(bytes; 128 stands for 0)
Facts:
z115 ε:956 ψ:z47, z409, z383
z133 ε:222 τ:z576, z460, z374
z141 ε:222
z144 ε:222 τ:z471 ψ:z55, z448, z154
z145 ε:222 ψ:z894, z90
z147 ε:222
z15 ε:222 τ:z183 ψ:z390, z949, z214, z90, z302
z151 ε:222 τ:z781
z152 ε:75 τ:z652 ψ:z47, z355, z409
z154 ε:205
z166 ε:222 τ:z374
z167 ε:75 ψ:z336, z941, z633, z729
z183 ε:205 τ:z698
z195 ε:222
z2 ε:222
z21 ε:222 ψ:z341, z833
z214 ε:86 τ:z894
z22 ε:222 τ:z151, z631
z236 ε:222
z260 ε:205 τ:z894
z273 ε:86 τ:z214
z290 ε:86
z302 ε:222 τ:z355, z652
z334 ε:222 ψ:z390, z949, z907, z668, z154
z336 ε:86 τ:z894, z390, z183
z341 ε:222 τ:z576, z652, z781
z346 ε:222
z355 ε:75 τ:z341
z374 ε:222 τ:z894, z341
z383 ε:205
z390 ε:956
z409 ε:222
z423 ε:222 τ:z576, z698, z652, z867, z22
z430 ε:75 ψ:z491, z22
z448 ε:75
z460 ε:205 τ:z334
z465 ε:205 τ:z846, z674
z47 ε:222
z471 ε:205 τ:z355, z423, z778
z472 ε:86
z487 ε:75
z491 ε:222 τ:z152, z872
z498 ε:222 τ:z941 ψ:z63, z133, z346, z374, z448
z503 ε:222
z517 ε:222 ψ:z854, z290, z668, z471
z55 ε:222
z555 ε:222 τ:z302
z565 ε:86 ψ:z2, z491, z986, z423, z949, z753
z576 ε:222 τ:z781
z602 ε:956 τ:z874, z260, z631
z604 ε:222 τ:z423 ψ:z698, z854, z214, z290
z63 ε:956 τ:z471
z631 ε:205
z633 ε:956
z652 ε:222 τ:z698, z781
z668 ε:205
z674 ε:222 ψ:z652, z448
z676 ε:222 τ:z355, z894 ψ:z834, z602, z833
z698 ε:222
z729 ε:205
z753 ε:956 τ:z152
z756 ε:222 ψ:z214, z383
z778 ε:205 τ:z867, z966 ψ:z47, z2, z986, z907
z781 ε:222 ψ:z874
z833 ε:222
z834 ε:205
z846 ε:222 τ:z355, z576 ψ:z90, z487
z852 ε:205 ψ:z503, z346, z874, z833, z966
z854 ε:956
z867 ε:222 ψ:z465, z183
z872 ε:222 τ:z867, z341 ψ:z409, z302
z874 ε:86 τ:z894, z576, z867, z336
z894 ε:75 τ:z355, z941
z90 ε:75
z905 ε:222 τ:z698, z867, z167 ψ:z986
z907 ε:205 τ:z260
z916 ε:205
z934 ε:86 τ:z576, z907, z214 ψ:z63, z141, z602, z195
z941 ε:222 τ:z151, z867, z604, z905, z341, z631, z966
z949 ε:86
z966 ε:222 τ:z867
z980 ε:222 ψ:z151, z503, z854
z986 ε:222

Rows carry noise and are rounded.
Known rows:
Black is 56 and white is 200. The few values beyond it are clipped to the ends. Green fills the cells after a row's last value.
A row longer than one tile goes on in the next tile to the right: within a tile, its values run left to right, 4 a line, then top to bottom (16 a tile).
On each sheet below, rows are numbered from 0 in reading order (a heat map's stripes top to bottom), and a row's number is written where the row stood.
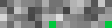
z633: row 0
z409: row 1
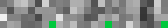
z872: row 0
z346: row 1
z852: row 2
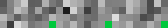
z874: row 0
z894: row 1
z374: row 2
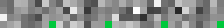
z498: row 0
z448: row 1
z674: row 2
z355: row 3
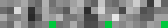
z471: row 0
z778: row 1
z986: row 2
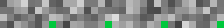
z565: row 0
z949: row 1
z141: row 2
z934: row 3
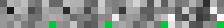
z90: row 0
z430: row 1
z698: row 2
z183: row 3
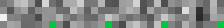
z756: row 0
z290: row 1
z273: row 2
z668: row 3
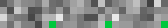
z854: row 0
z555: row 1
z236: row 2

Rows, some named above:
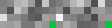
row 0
z941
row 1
z905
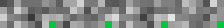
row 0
z63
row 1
z949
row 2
z602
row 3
z21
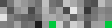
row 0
z115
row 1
z448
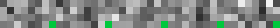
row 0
z152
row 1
z753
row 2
z941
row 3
z916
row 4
z334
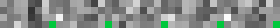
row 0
z852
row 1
z676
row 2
z336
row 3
z966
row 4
z15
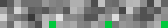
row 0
z63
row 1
z503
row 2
z491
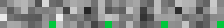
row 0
z846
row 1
z390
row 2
z260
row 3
z430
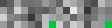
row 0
z63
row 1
z448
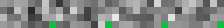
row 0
z631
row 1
z753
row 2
z846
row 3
z2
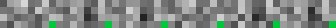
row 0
z565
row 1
z916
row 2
z834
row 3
z472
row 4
z460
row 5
z631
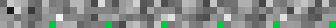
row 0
z894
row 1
z781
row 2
z273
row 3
z166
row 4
z144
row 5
z423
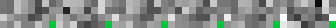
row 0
z133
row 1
z167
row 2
z341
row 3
z302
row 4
z498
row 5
z867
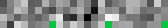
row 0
z874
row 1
z465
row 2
z576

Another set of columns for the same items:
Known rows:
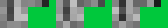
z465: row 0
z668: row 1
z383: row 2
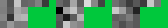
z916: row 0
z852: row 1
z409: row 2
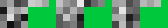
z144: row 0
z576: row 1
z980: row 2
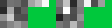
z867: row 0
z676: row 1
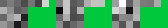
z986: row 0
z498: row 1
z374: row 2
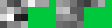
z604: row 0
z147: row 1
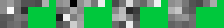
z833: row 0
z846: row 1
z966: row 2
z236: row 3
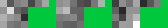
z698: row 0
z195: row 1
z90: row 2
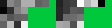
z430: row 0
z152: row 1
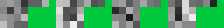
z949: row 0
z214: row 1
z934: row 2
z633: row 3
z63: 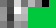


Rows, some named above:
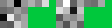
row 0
z846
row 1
z374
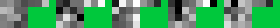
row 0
z2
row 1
z905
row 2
z355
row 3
z115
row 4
z183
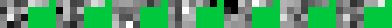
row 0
z144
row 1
z674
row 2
z874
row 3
z63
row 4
z778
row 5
z290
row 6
z334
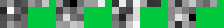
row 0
z21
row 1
z15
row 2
z894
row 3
z423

